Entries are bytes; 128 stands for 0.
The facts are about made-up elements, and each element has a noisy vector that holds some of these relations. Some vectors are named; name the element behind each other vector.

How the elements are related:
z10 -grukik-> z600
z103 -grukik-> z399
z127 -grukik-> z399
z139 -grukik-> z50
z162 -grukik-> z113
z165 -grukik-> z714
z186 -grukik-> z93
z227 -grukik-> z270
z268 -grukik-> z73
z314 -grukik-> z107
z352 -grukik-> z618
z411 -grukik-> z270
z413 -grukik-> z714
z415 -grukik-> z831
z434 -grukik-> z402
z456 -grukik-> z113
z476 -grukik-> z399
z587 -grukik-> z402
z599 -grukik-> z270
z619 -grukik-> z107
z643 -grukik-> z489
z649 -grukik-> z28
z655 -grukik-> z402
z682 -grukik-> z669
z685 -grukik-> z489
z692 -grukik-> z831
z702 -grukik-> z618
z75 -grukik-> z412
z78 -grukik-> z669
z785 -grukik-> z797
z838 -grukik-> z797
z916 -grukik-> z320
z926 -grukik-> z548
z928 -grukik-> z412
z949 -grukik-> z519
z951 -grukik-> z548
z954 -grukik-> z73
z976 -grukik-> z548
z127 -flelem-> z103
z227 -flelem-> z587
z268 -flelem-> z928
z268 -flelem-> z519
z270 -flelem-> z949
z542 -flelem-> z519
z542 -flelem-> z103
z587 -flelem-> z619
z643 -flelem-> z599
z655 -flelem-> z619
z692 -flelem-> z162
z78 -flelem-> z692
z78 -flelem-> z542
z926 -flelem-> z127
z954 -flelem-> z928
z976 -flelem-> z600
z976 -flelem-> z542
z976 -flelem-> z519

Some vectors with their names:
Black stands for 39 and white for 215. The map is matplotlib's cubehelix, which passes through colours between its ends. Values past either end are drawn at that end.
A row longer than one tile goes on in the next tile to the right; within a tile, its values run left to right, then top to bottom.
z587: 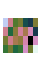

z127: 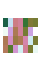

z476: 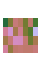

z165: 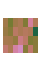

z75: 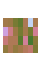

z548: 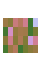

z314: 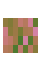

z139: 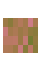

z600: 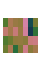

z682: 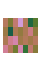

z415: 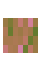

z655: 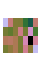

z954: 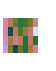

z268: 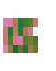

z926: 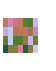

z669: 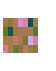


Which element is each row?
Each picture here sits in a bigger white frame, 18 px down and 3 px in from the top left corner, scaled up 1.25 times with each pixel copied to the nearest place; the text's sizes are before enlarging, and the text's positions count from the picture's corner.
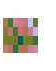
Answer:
z162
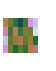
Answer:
z928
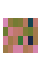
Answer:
z434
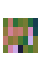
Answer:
z270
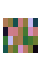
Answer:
z599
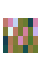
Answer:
z976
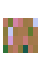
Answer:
z951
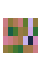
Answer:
z619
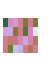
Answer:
z103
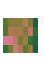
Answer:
z411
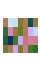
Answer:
z542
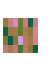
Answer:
z519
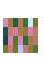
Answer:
z643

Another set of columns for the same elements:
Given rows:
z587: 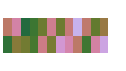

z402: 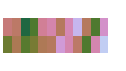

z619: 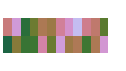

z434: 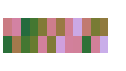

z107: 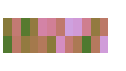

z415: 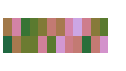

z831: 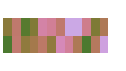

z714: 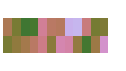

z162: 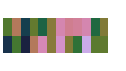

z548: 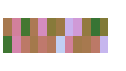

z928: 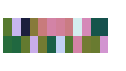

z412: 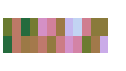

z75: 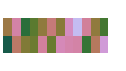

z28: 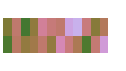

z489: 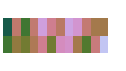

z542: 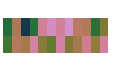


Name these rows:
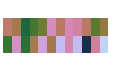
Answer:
z655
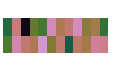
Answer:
z127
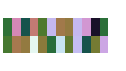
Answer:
z954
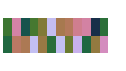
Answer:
z268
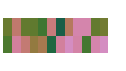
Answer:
z227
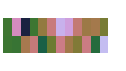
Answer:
z600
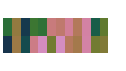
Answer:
z692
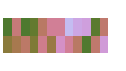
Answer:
z669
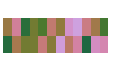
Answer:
z476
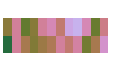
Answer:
z73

